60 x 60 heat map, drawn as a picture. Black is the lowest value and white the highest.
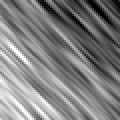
The bottom left is the ninth with the highest average. The grain runs diagonally down to the right. The field climbs toward the bottom left. On average the colour sits 50% of the way up the scale. Neither half mirrors the other. No single row or column stands out from its neighbours. There are no lone odd cells.
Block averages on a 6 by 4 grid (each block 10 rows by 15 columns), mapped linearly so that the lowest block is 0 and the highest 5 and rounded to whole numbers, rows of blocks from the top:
2100 / 3211 / 4221 / 4321 / 5333 / 5433
